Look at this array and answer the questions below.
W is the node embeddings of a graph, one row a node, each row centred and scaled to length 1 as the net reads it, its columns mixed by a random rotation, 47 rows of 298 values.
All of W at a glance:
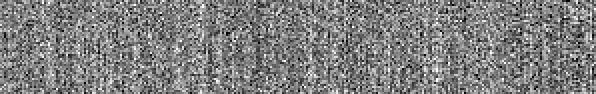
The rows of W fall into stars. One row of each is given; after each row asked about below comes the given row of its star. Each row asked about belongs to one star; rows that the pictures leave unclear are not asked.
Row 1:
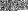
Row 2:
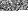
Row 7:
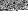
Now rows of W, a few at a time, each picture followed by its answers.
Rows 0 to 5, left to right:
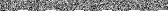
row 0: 1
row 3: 7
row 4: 1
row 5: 1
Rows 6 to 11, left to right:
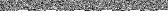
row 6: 1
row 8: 1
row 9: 1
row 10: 7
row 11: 1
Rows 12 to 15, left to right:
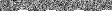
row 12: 2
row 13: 7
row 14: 1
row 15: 1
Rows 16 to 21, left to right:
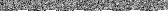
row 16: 7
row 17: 7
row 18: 7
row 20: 2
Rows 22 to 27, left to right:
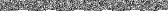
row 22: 1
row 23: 2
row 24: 2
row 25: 2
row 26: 2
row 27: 1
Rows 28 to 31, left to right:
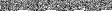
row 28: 1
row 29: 2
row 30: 7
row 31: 1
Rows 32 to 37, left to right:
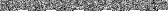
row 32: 1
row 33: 7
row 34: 2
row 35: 2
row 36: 2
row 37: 7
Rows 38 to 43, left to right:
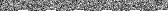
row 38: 7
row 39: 2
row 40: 2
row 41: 2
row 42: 1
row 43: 2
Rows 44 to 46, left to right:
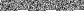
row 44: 1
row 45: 1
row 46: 1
